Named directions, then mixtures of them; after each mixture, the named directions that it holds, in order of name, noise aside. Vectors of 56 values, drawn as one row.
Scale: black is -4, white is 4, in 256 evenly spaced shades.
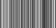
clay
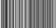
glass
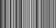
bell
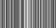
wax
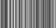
bell, glass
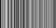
glass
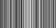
bell, wax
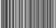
glass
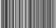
glass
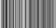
glass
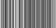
glass, wax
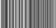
glass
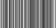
clay, glass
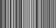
bell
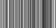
clay, glass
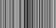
wax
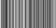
glass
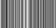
glass, wax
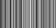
bell
